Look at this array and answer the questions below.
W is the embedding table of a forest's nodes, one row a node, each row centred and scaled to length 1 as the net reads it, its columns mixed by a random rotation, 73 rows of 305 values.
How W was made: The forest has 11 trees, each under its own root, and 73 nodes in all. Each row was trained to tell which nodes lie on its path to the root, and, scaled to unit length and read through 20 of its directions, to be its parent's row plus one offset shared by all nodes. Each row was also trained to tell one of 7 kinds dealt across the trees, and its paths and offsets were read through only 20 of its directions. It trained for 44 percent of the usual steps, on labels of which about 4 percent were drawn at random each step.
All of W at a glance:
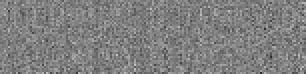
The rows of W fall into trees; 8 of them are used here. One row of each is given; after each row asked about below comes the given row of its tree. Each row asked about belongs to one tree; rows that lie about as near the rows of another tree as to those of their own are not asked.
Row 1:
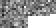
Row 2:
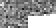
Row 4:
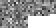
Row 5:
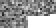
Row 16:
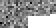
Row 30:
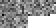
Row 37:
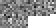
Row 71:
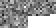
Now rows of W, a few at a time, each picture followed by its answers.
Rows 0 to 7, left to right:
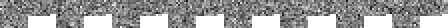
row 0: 71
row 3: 4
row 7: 37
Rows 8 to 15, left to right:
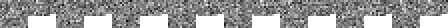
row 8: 5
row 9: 37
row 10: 4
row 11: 4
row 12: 4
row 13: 71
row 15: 4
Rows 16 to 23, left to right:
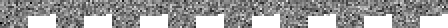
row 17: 1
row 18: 4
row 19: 5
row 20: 16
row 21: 2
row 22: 5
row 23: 37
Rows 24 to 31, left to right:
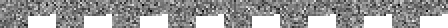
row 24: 16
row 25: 71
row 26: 2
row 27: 37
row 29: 37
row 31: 37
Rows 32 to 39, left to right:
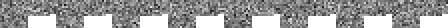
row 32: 5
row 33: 2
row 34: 37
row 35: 5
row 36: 16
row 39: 30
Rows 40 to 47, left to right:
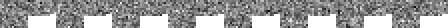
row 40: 1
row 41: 5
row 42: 71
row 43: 2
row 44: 5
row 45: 4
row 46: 37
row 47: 1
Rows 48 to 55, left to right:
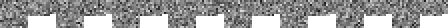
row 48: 5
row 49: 37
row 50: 30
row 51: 5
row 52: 30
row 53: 2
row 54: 4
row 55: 4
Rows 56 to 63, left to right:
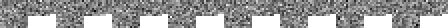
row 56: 2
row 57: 2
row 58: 2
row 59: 16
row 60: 5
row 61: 2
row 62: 4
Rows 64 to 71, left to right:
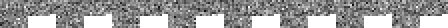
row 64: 16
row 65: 16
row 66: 30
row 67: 2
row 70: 16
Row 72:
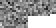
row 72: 30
